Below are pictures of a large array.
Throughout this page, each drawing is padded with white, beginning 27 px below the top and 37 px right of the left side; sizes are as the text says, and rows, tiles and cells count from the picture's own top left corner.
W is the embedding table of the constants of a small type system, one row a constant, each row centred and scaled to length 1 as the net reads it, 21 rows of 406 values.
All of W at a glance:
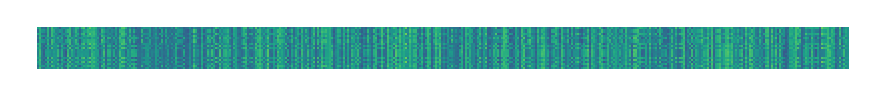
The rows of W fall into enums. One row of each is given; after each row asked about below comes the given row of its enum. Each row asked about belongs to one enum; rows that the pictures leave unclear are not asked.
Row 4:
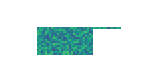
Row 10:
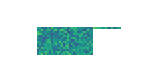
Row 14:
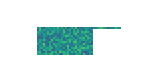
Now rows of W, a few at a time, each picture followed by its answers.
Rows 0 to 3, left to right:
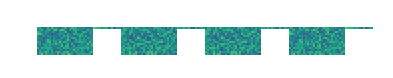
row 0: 10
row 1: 4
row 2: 4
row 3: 10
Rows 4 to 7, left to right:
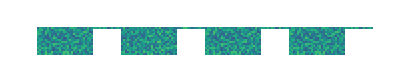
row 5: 14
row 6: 4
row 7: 4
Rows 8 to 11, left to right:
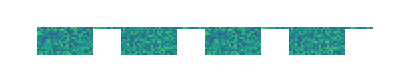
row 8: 10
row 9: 14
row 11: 14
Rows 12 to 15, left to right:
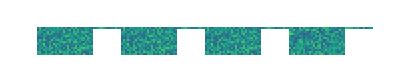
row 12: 14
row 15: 10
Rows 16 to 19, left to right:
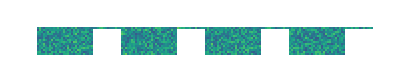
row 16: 14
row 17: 10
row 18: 14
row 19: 4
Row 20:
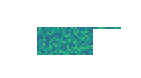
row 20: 14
